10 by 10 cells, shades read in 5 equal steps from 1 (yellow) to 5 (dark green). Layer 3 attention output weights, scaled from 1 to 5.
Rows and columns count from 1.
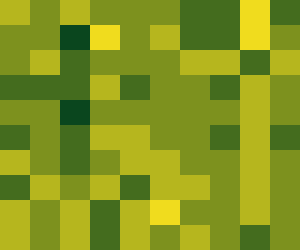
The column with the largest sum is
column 3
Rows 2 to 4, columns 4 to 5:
1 3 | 3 3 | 2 4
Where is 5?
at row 2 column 3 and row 5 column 3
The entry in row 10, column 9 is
4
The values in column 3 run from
2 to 5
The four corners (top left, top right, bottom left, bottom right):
2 4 2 3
